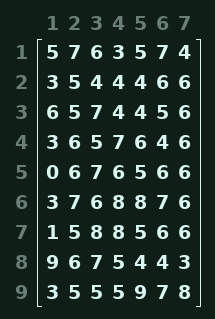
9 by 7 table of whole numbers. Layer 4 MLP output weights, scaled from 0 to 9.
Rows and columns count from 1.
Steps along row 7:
up up same down up same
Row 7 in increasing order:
1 5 5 6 6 8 8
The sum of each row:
37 32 37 37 36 45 39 38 42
